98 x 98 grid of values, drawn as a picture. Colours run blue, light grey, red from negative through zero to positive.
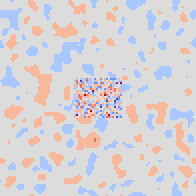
Slope: none. Odd rows or columns: none. Mirror symmetry: none. Odd patch: rougher, in the centre. Roughest part: centre. Grain: blotchy. Stripes: none.
